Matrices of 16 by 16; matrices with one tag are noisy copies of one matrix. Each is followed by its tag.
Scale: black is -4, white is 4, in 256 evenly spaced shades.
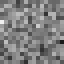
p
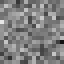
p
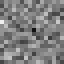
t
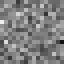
p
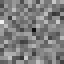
t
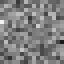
p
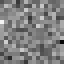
p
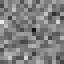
t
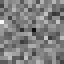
t
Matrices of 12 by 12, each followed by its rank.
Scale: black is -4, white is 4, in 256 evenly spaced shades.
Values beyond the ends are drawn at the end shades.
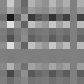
one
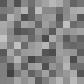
full rank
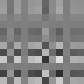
one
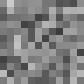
full rank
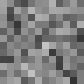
full rank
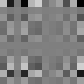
one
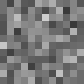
full rank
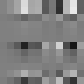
one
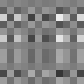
one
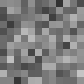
full rank
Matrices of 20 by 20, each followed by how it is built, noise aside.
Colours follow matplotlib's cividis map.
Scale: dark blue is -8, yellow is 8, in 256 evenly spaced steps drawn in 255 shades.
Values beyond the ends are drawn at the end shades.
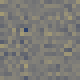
low rank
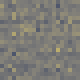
low rank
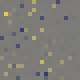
sparse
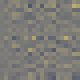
low rank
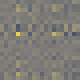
low rank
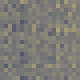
low rank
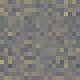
low rank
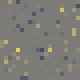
sparse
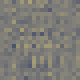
low rank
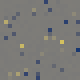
sparse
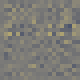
low rank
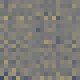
low rank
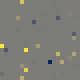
sparse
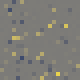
sparse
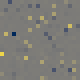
sparse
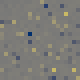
sparse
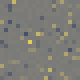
sparse
